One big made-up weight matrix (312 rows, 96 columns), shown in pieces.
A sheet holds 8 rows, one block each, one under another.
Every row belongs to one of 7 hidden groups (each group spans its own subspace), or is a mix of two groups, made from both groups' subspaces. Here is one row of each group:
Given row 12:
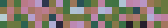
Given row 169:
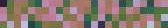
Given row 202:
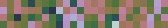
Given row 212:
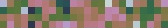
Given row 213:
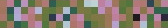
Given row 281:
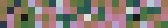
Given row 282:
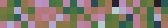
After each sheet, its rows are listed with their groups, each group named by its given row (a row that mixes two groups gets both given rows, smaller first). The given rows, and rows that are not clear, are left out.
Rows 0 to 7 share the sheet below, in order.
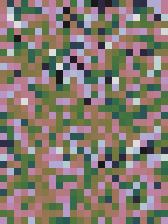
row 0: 213
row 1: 12 and 213
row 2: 202
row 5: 169
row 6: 213
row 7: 169 and 212
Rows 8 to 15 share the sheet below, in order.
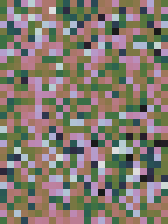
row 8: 202
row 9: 282
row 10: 169
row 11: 12
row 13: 282
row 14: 169
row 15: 282
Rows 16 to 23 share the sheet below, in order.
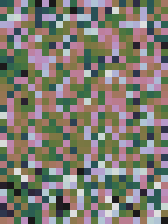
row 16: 12
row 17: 213
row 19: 281
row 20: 169
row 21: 169
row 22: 213
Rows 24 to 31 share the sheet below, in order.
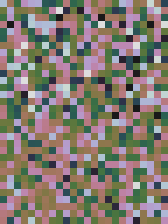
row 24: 169 and 202
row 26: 12 and 282
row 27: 212
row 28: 282
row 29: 12 and 202
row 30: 213
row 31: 212 and 213
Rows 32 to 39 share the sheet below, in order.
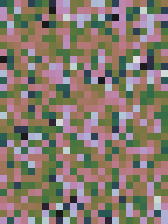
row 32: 12 and 202
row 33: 169 and 212
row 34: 169
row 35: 212
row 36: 169 and 202
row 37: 212 and 213
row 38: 202
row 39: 202
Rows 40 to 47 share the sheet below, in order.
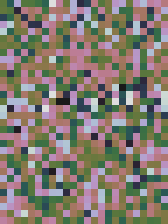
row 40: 213
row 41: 212
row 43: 202
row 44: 282
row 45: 212
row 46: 281
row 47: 281
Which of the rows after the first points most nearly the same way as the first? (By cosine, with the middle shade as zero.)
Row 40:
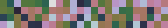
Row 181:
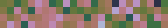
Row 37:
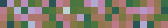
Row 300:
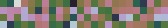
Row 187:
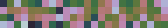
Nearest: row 187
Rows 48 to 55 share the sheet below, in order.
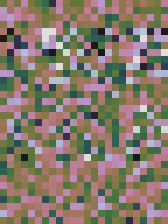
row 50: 169
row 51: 12
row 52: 213
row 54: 169
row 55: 12
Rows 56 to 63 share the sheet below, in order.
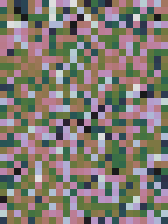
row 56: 213
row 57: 213
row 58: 202
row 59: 169
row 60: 202
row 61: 12 and 169
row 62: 213 and 282
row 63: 169 and 282
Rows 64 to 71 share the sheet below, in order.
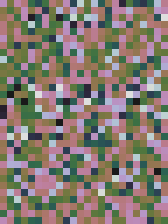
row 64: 202
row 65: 202
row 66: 212
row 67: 281
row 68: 169
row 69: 213
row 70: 282
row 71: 12 and 213
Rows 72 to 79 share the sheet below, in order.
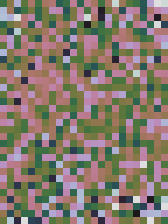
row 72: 213 and 282
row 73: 213
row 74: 282
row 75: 282
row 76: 202 and 212
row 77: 12
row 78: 202
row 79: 169 and 212
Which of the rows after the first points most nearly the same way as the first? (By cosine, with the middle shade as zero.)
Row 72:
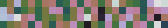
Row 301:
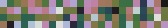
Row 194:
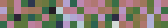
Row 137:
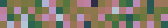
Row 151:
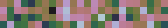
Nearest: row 137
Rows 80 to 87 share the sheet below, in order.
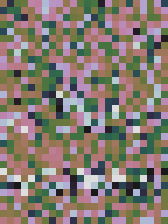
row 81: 212
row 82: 202 and 282
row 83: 202
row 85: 169
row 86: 282
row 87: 12 and 202
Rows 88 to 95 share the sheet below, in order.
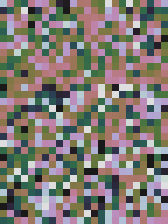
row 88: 212
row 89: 212
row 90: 281
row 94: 213
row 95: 281
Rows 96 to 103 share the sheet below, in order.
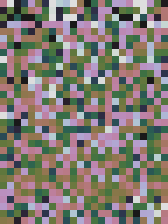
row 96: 213
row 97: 202
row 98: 169
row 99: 12 and 202
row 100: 12
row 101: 213
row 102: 12 and 282
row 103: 212
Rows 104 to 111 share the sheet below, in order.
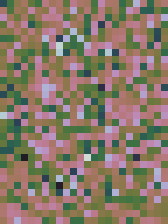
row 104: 169
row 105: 202
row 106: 12 and 282
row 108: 12
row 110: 202
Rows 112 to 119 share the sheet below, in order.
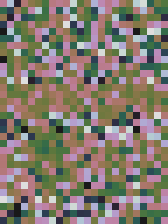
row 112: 213
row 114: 169
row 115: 213
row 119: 12
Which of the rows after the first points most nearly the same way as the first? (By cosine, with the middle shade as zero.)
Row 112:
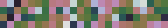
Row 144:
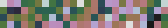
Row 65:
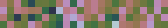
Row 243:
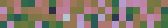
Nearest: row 243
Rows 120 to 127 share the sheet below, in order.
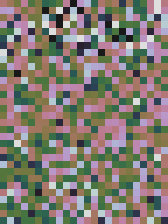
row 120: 202
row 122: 282
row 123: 213
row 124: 169
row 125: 213
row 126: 12 and 213
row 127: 202 and 212
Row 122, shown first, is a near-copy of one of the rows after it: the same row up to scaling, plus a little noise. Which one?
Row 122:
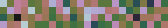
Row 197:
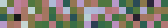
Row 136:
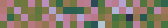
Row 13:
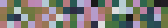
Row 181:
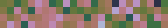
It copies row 197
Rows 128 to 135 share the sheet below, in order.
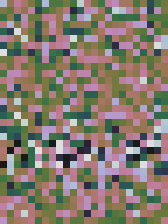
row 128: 12 and 282
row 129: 213
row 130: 12
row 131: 213 and 282
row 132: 213
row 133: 281
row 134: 213
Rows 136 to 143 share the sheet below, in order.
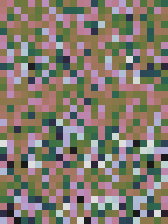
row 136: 282
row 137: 169 and 282
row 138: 212
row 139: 202 and 213
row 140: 202
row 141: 169
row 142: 212
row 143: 213
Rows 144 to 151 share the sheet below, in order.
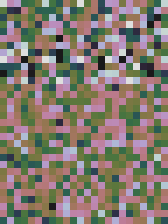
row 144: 12
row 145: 169
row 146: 12 and 212
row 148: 169
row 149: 213
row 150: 213
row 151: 202
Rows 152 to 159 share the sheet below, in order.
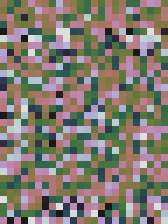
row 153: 212
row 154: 169 and 213
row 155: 169
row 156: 12
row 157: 12
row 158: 12
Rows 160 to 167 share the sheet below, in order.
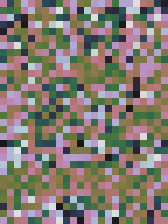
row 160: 169
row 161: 282
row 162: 212
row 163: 12 and 169
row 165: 12
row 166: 212
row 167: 202
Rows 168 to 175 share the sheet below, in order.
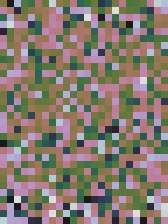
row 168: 213
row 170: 12
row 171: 213
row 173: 12
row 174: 202
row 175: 213
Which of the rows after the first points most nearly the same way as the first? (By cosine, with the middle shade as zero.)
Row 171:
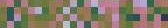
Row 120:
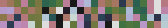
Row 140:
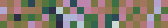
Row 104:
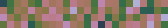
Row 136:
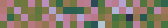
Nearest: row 104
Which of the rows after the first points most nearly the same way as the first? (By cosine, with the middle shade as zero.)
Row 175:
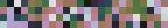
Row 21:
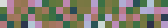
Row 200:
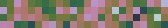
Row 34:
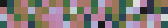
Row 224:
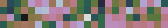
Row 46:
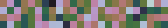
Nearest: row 200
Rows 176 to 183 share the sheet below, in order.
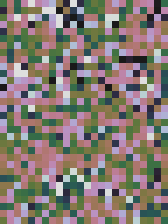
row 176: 202
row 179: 212
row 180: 169 and 202
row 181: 282
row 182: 202
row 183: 212
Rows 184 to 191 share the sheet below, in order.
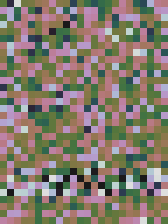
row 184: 213
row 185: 12 and 212
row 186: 213
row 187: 169 and 213
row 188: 281
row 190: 202
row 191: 12
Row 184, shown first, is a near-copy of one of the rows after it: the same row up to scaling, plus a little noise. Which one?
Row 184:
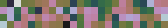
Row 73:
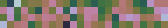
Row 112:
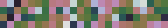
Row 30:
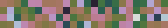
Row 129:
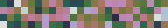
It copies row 73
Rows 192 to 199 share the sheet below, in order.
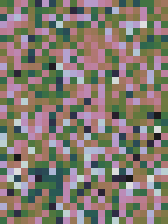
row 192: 12
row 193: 212
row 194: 202
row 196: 213 and 282
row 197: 282
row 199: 202
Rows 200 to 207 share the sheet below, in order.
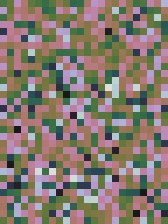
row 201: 212
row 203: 212 and 282
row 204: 202 and 282
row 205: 12 and 213
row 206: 12
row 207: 213
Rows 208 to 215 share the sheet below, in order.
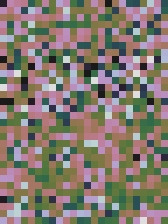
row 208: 212
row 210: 282
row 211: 12
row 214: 281
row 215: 12
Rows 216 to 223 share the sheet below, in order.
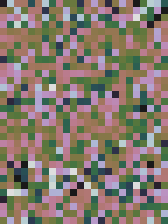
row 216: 212
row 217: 202
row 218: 12
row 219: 12
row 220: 12 and 212
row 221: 169 and 212
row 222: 213
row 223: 169
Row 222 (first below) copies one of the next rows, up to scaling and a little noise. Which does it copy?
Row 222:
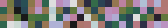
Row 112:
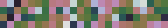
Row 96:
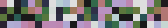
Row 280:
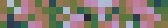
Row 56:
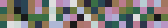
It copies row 56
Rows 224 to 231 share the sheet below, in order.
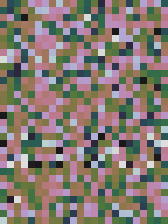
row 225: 282
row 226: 12
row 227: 282
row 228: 169
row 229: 169
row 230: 169
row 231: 213
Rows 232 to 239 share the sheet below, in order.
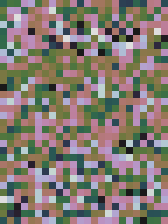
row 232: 12 and 202
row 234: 169 and 213
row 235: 12
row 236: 12
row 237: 212 and 282
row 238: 12
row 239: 12
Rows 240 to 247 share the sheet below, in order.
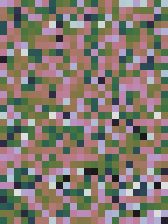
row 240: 12 and 202
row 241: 169
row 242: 169
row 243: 202
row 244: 12 and 282
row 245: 12
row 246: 213
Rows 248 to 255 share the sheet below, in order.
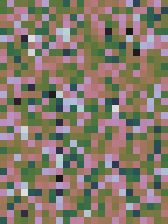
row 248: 212
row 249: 212
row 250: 213 and 282
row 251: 202
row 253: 202
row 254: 169
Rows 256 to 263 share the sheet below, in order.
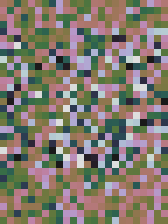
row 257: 282
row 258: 212 and 281
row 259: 213
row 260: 169
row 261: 202
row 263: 202
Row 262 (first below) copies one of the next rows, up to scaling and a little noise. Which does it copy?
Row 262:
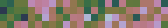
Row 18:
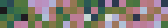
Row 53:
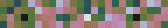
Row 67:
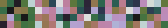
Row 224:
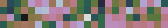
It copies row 18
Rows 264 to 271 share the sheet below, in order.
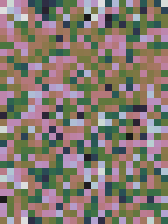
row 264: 281
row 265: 169
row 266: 212 and 213
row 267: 12 and 212
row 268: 12
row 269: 202 and 282
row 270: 281
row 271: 169
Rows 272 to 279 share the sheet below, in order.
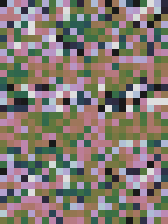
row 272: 212
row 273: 202
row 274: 12 and 213
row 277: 12
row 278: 212
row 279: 12
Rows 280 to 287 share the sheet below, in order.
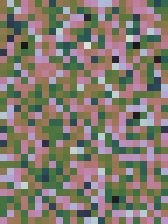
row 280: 213
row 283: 12 and 212
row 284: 169
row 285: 12 and 282
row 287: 282
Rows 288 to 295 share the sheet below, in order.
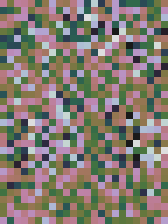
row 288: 202
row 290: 212
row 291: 202
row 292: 212
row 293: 212
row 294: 12 and 202
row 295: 202
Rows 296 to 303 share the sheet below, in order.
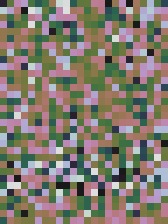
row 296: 212
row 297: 12 and 282
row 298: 212
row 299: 12 and 282
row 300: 213
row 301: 12 and 169
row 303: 281
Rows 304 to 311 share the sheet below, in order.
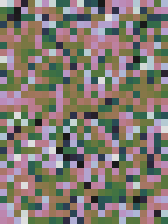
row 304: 12
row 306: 169
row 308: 213
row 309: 202
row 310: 281
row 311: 169 and 213
